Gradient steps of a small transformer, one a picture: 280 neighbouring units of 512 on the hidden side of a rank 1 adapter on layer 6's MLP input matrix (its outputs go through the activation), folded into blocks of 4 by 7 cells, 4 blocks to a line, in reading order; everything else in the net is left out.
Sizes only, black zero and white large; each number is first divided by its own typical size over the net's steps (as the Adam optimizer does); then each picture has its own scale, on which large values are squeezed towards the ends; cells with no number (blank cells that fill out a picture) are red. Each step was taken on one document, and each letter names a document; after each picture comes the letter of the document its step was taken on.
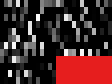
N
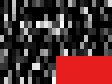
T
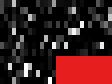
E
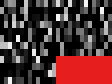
N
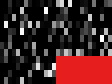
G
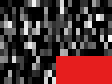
T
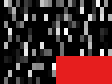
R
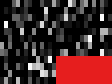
R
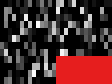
G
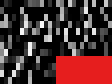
T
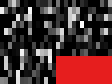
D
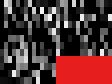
N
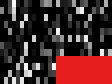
R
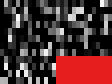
D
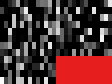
D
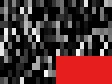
T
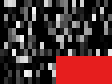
N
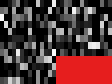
D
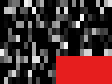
N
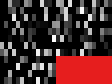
R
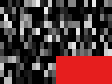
T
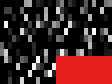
G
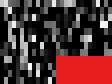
N
